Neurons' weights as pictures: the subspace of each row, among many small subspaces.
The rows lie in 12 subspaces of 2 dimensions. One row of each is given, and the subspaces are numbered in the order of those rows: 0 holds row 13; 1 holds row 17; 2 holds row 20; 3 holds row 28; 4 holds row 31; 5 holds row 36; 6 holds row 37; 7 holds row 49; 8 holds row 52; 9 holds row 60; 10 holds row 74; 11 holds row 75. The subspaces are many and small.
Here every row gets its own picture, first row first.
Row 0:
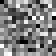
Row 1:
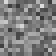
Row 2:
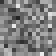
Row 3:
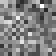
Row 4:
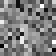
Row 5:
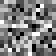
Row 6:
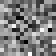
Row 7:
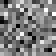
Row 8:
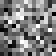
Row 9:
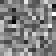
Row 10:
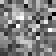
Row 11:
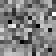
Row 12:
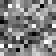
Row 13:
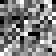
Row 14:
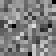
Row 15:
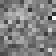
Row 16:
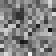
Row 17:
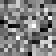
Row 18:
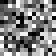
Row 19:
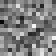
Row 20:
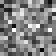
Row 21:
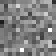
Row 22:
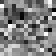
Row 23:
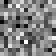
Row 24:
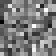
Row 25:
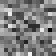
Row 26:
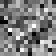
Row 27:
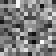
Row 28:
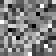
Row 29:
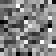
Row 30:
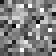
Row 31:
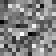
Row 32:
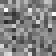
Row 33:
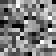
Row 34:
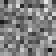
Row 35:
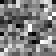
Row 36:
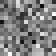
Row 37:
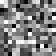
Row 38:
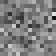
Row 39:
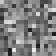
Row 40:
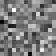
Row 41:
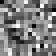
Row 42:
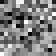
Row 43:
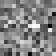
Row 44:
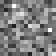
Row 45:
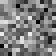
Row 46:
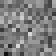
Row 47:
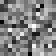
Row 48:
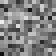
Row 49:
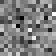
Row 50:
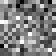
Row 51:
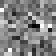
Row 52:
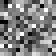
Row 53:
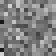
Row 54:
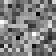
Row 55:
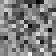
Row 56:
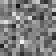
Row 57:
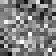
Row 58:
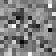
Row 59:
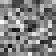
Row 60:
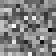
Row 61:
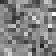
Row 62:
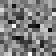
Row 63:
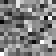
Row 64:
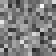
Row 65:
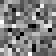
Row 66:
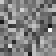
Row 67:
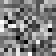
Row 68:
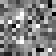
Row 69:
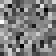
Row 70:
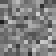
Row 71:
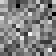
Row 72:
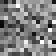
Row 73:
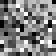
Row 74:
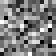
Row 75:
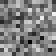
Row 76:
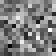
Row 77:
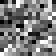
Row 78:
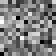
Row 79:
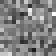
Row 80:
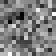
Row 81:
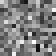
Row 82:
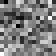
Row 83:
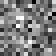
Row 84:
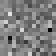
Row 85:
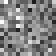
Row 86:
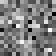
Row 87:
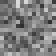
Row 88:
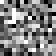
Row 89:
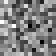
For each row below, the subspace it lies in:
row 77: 9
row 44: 2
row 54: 3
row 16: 11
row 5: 4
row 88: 5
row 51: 1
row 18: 4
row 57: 8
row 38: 7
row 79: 5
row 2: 5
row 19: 4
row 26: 1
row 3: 8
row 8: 9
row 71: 0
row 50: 8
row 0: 5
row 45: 8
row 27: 9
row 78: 0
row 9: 5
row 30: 0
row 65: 4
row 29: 10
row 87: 4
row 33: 9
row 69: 8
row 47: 4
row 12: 8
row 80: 11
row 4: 5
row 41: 6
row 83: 7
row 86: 7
